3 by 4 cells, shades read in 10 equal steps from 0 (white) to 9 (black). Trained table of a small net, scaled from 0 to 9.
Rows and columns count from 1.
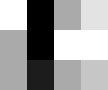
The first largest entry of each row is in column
2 2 2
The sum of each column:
6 26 6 3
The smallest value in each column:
0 8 0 0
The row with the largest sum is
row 3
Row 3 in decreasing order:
8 3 3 2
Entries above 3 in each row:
1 1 1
